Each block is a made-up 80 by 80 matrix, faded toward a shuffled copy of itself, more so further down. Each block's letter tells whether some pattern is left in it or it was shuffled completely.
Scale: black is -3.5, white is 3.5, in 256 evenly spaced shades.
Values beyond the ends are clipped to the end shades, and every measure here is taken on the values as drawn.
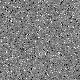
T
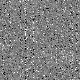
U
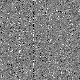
U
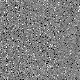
U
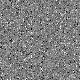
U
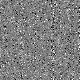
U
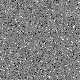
T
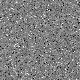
T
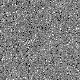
U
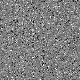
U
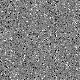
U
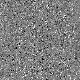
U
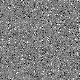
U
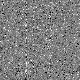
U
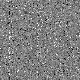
U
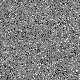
T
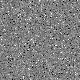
T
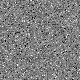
T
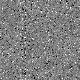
U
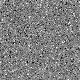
T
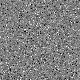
T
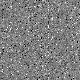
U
